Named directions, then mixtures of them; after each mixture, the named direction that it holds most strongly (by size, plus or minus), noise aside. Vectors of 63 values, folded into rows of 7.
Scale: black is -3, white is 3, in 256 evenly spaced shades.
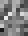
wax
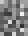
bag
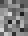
bag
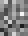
bag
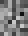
bag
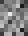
bag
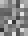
bag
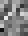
wax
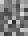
bag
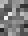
wax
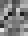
wax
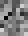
wax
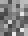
bag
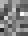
wax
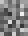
bag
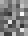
bag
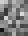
wax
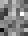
wax
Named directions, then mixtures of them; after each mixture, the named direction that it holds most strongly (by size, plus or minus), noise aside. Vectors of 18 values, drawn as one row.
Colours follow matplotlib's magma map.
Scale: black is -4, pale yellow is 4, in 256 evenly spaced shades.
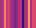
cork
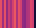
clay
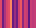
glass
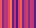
glass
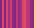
clay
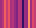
cork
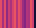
clay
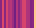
clay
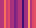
cork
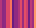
glass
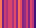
clay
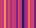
cork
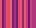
glass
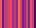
clay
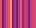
glass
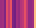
clay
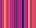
cork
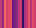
cork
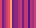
glass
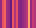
glass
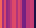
clay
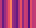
glass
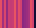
clay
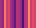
cork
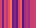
glass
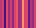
cork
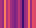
cork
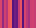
glass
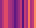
cork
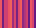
glass
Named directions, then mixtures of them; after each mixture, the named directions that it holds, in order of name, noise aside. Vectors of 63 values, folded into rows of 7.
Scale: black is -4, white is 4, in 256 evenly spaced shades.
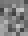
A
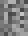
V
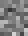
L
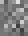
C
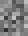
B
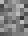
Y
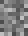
L, Y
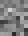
L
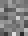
C, L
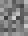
B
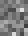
A, C, L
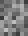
B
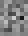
A, B, V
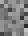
L, Y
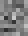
B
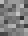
Y
